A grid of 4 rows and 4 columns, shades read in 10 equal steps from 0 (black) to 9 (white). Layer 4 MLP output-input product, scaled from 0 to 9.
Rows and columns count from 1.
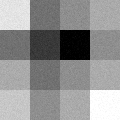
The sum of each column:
25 15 16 26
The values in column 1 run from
4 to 8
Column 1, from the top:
8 4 6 7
